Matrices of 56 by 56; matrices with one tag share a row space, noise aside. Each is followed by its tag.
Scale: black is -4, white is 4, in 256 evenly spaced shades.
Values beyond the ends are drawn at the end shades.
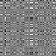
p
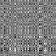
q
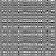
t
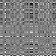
p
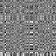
p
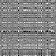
t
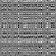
t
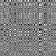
q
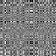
p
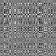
q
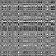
t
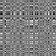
p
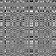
p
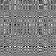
q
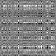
t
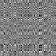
q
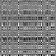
t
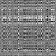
t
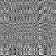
q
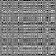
t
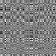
p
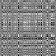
t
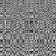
p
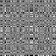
p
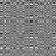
p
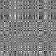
q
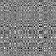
q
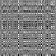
t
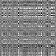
t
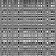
t
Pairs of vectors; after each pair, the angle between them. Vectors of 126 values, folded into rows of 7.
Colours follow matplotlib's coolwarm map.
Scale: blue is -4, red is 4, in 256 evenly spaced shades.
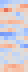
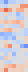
nearly parallel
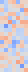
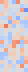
nearly opposite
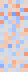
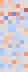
nearly parallel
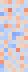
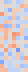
nearly opposite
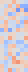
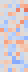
nearly opposite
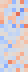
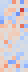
nearly opposite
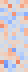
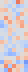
partly opposed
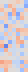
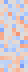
partly opposed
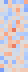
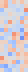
partly opposed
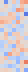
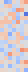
nearly parallel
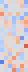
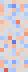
orthogonal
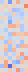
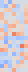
partly aligned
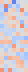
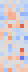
partly aligned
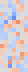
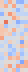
partly opposed
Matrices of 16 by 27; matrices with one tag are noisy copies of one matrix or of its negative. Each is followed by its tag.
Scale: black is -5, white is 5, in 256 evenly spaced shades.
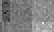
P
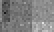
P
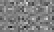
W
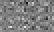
W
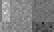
P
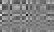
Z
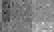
P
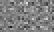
W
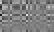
Z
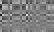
Z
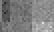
P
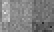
P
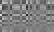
Z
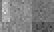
P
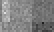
P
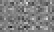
W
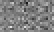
W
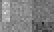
P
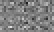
W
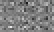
W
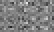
W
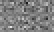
W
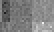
P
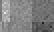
P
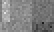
P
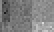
P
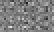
W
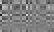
Z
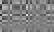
Z
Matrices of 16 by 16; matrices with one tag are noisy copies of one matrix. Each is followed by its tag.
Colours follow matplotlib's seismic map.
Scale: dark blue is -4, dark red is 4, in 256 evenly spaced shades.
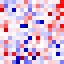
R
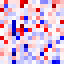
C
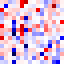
C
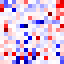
R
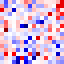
R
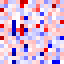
C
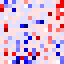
R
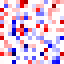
C
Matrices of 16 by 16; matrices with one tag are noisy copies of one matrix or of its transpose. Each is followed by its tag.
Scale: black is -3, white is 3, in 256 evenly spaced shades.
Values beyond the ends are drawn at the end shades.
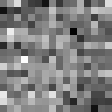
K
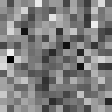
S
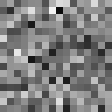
S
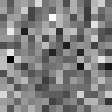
S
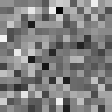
S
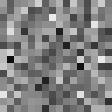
S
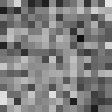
K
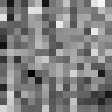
K
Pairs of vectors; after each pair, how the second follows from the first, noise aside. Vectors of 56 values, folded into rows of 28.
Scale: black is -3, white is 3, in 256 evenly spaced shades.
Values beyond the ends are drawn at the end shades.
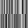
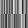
copied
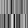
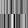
copied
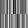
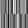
negated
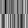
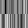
copied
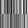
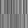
shrunk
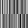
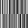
copied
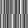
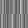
shrunk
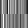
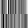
negated
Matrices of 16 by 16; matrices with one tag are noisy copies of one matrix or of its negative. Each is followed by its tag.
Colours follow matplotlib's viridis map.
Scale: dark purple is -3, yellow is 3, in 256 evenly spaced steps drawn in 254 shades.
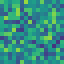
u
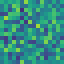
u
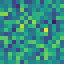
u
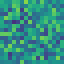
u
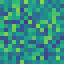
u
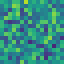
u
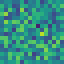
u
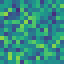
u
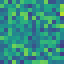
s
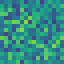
u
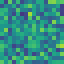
s
